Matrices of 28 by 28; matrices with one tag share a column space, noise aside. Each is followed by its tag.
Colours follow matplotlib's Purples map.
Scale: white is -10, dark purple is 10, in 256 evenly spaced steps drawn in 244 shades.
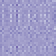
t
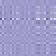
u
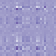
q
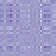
t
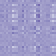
t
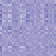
t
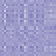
t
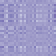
t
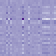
u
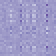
t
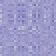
t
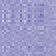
t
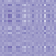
t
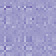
q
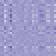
t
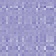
q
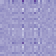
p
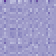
p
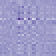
u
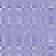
q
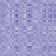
t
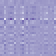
u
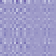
p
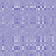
q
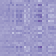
t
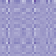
p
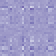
q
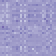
t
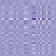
u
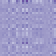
p
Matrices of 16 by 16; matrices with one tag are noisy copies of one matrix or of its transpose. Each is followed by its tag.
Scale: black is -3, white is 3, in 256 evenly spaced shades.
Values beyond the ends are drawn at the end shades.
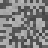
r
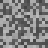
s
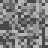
s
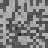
r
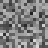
s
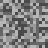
s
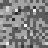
r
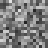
r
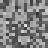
r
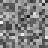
s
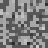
r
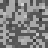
r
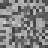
r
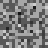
s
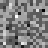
r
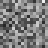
s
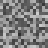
s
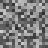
s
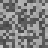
s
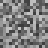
s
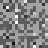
s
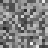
s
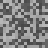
s
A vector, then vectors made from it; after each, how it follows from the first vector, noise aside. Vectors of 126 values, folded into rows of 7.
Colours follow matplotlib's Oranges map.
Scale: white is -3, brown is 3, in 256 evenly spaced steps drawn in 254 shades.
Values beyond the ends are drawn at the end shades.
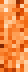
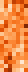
reversed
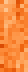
shrunk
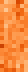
shrunk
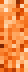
copied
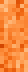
shrunk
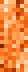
copied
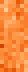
shrunk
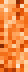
copied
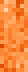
shrunk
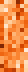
copied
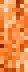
copied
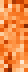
reversed
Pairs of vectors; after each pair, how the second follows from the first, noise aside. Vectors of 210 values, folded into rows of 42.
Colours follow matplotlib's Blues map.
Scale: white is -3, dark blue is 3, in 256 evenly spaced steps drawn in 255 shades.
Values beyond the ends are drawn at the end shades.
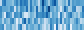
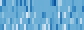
partly zeroed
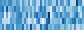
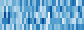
negated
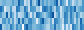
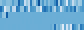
partly zeroed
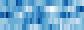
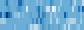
partly zeroed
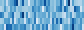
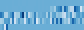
partly zeroed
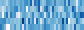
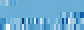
partly zeroed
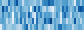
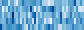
negated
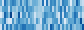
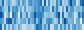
negated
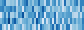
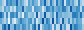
negated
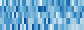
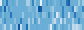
partly zeroed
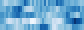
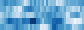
negated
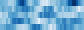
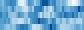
negated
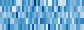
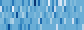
partly zeroed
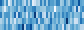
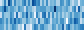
negated
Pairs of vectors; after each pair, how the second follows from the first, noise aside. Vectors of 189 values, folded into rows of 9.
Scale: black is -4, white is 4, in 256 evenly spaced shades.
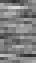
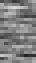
copied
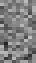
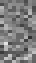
negated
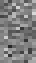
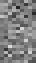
negated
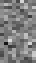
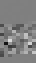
partly zeroed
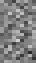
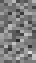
negated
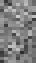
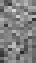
copied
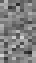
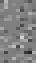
partly zeroed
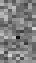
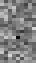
copied
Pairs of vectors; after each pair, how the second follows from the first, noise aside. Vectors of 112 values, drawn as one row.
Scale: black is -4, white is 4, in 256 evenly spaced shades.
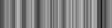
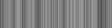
shrunk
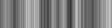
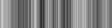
reversed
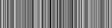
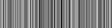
reversed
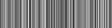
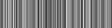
reversed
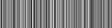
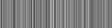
shrunk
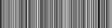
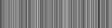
shrunk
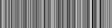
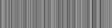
shrunk
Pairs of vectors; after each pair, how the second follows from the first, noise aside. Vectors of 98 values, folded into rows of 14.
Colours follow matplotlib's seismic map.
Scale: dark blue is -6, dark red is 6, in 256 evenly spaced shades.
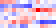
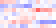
shrunk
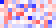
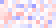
shrunk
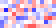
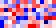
scaled up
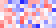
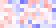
shrunk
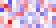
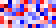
scaled up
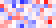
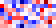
scaled up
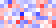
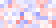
shrunk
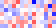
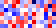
scaled up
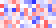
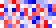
scaled up
